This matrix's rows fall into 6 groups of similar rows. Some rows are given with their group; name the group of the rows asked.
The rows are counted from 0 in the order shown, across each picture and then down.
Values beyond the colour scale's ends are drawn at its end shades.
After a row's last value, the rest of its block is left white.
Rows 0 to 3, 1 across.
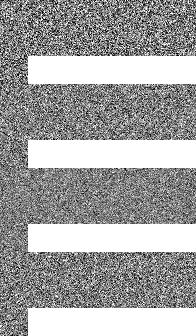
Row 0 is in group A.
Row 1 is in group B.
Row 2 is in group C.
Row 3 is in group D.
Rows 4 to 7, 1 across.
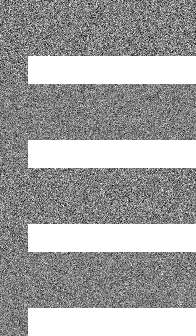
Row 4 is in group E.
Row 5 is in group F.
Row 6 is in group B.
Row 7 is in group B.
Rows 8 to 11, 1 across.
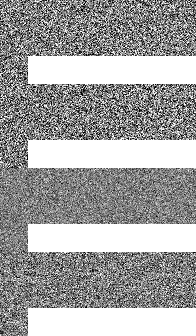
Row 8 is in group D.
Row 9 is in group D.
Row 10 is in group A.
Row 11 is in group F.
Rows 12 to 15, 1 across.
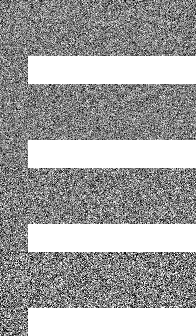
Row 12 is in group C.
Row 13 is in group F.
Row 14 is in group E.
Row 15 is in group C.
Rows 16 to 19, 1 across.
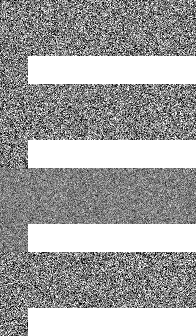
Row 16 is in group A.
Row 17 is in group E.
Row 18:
C
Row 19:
D
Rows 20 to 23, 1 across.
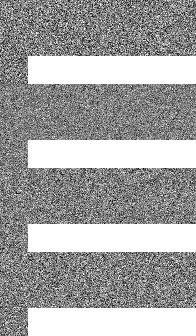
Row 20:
A
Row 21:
F
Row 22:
F
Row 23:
A
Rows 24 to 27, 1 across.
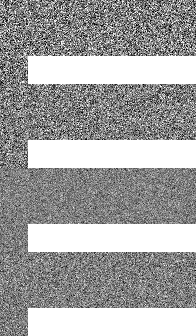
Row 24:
E
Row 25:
F
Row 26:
C
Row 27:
A
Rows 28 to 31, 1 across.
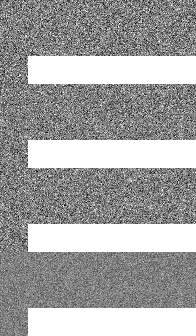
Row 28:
A
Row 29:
B
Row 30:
B
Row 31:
B
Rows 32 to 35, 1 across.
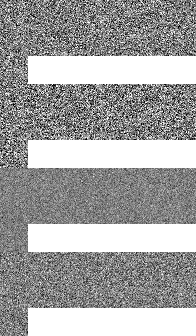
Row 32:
F
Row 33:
F
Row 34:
C
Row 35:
B
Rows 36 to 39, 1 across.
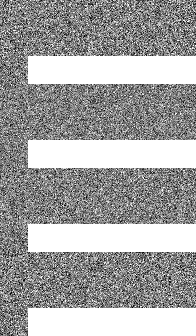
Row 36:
E
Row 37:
E
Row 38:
B
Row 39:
E
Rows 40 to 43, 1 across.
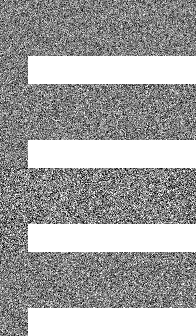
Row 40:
D
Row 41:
A
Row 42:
C
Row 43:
B
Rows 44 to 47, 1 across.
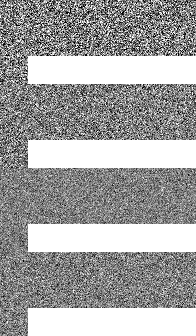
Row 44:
F
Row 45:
D
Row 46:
B
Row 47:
F
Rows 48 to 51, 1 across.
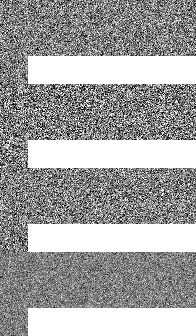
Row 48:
E
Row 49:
F
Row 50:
B
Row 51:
E
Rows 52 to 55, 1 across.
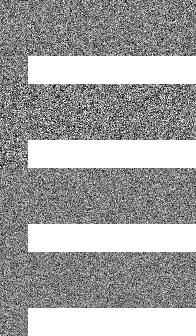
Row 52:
C
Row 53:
F
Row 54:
A
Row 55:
F
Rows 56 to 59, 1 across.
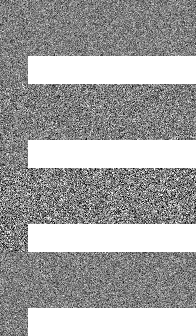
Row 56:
E
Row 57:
F
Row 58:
C
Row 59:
A
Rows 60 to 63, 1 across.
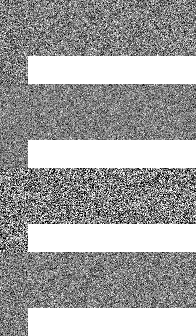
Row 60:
E
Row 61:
C
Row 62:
F
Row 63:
E
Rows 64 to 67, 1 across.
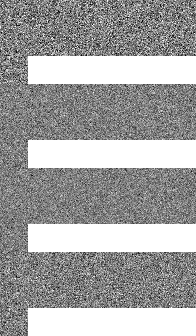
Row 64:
F
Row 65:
C
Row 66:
C
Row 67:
F
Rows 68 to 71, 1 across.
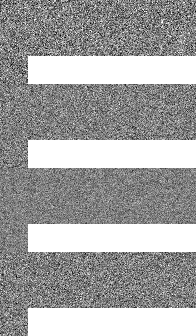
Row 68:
B
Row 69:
C
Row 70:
F
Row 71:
F
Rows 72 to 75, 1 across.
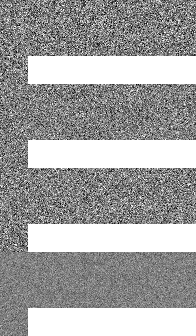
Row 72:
F
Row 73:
D
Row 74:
B
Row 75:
D
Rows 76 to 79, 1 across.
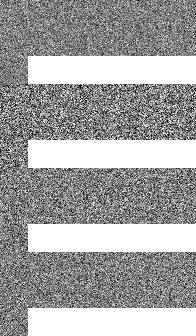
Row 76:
E
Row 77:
C
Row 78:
B
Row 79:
D
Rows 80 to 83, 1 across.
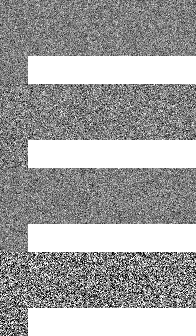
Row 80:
E
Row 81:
C
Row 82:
F
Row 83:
D
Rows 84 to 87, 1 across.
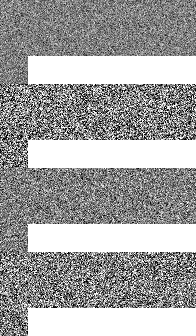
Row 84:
D
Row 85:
C
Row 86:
D
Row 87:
B
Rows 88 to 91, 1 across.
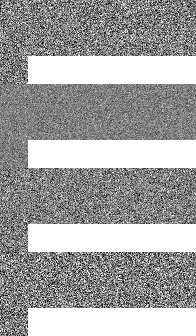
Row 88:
B
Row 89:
B
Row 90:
C
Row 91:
A
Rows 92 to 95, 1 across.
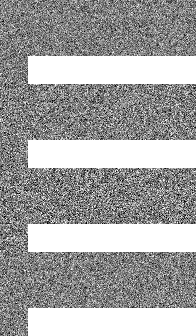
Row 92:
D
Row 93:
E
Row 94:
F
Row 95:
E
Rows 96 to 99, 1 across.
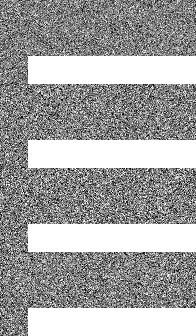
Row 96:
D
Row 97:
A
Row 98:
A
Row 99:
C
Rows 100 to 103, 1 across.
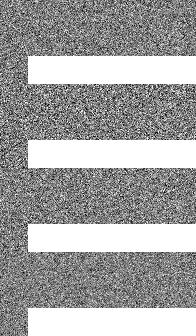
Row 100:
D
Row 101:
A
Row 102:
C
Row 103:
E
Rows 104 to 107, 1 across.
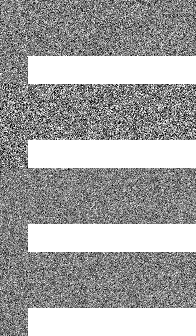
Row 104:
D
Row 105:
E
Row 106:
B
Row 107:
E
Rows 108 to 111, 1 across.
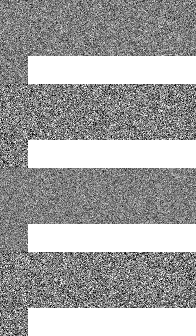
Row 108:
C
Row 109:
C
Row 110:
A
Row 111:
C
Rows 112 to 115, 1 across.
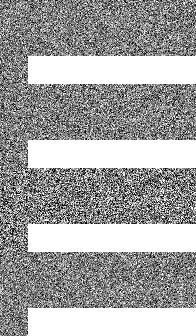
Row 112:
C
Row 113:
F
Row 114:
F
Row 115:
B
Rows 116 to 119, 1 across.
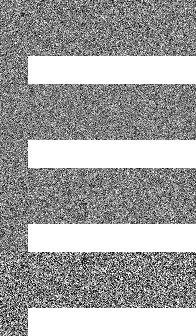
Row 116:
D
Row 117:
C
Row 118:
E
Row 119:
D
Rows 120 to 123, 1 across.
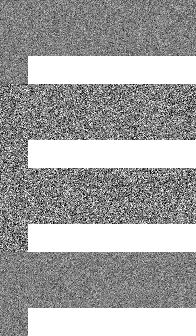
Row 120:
A
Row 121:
C
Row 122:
B
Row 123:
B
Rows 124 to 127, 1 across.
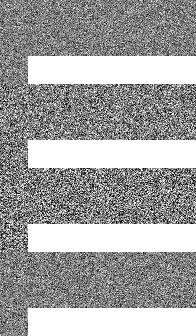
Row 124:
F
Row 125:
E
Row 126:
F
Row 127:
F
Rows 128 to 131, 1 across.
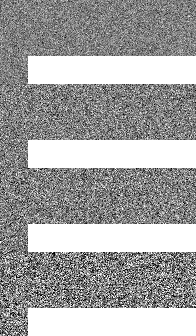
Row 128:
B
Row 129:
A
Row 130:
D
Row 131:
F
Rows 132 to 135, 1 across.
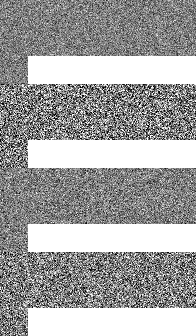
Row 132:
A
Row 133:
A
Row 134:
F
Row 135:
E
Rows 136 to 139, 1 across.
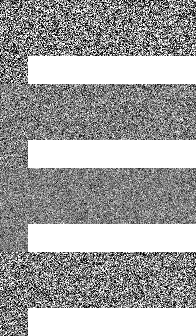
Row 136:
A
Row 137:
D
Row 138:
E
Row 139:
D
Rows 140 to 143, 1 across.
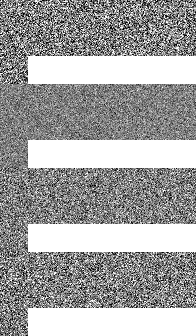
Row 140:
D
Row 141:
D
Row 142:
E
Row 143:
E
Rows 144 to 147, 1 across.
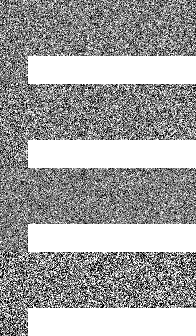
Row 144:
E
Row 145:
E
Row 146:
D
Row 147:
E
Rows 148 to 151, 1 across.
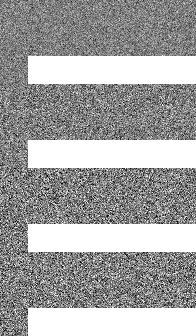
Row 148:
C
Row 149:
F
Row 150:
A
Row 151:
C
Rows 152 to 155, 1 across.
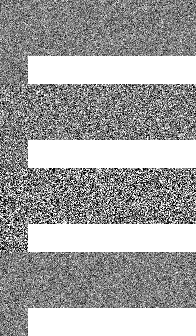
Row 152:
B
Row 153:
A
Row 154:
F
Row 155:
E
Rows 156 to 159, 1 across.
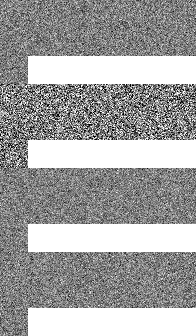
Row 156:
D
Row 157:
A
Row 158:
E
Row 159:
C
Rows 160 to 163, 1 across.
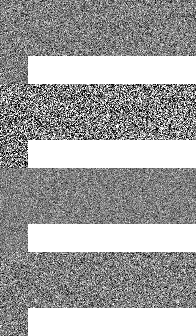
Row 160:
D
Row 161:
D
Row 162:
A
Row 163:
D
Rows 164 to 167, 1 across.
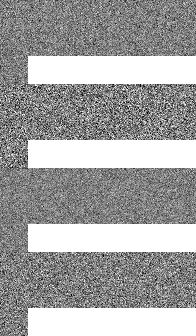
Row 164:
C
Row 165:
D
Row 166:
C
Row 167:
A
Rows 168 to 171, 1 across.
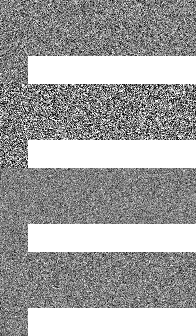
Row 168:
D
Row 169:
A
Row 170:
B
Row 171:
A
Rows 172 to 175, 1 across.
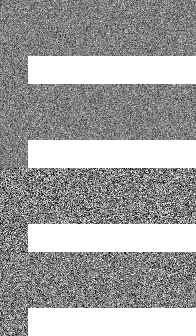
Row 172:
B
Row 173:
E
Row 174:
A
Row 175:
C
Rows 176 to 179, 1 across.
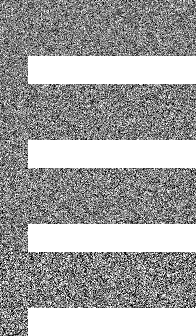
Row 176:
A
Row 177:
F
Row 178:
C
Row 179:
C
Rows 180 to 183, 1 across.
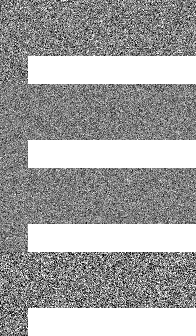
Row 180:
B
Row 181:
D
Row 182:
F
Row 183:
A
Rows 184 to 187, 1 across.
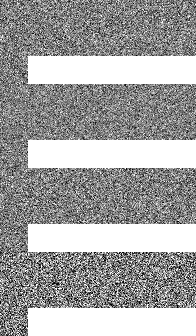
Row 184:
B
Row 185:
C
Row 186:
A
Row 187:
A
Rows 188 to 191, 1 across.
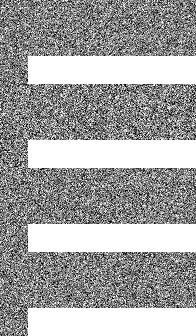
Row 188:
B
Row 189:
C
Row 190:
D
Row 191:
A
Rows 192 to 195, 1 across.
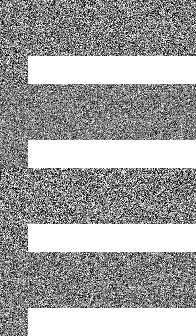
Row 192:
F
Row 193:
B
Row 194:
B
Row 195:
F
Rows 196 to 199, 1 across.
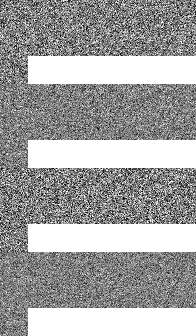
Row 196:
B
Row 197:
F
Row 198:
A
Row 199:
F
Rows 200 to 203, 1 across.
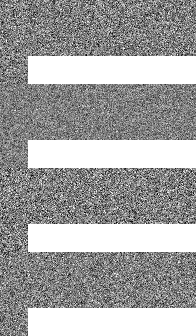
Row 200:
F
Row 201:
F
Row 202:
C
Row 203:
E
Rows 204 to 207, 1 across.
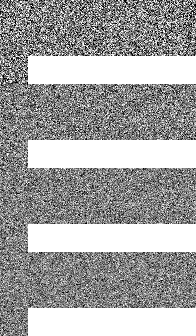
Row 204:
C
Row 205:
F
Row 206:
F
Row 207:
C
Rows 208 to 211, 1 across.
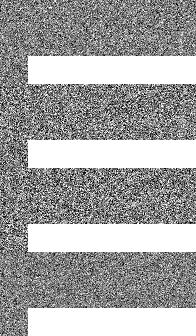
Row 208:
B
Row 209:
B
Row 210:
F
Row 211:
F
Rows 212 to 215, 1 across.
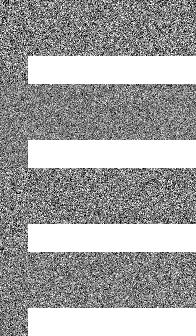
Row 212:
E
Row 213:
D
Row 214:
F
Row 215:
E
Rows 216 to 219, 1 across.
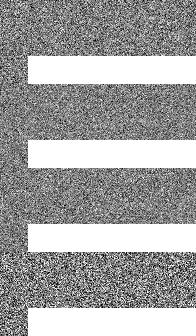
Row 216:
C
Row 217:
B
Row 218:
B
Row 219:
A
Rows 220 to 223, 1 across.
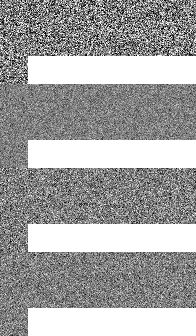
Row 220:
F
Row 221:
E
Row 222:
E
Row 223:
D
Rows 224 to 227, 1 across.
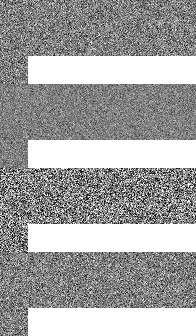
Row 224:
E
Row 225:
C
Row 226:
B
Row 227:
C
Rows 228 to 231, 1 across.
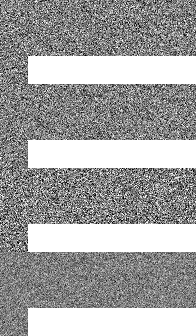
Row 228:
D
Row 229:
D
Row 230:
A
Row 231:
D
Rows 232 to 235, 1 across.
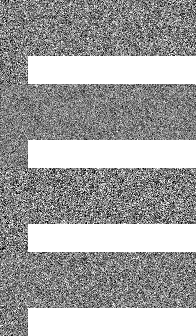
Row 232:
E
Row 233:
D
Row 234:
F
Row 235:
D
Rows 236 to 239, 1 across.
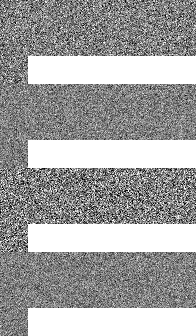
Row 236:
C
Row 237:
B
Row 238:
D
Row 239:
D
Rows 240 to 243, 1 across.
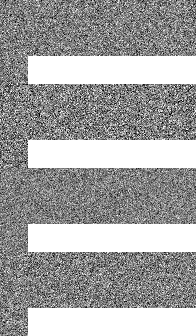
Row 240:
E
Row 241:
C
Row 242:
D
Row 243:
F
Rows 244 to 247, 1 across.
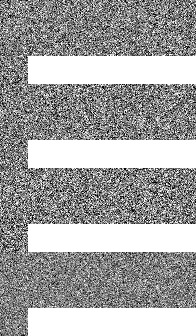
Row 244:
C
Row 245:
A
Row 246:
C
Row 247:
A
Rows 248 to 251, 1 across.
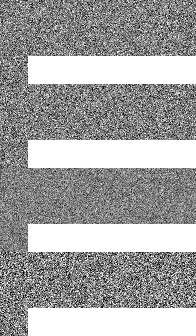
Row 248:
C
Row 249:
A
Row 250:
B
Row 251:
E
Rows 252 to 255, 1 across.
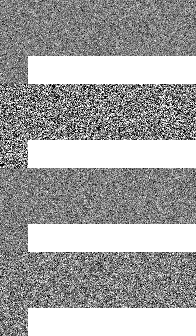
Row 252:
D
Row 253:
F
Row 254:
A
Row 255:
E
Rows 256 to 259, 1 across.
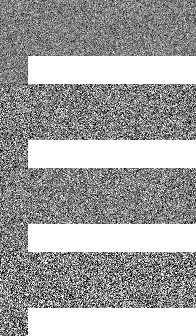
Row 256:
D
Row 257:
C
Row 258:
C
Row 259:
B
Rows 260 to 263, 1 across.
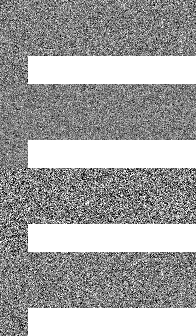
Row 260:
B
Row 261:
F
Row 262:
D
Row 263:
B
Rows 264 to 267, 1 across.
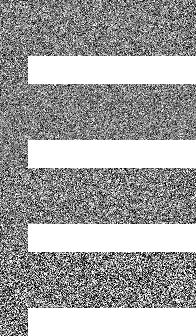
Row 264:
C
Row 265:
B
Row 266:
C
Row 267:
D
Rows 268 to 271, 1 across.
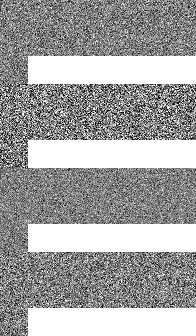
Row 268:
B
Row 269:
C
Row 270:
B
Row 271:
E
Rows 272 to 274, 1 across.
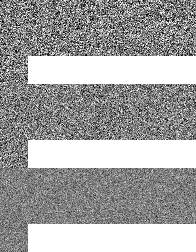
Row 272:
F
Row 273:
D
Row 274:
A
